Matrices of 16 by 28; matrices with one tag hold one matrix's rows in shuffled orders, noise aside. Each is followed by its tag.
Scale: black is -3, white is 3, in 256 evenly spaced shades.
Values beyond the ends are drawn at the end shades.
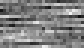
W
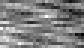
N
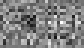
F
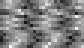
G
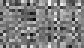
F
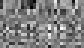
F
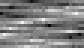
W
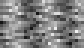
G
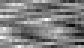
N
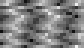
G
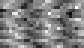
G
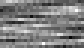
W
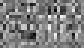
F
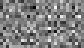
F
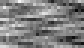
N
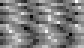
G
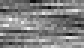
W
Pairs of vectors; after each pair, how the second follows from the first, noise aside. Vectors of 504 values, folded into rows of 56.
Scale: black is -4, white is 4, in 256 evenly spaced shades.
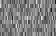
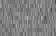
shrunk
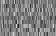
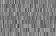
shrunk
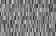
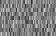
wrapped around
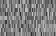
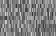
negated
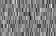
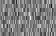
negated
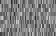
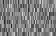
wrapped around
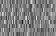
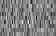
negated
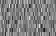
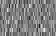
negated
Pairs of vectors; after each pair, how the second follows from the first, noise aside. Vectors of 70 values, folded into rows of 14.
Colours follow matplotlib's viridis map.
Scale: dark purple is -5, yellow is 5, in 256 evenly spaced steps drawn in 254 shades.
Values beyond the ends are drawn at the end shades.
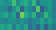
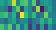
scaled up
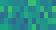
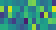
scaled up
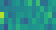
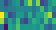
scaled up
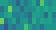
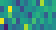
scaled up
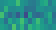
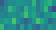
shuffled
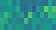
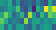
scaled up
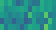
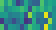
scaled up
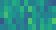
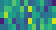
scaled up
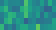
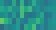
shuffled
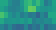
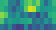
scaled up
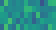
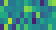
scaled up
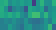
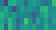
shuffled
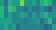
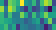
scaled up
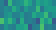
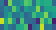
scaled up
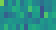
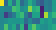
scaled up
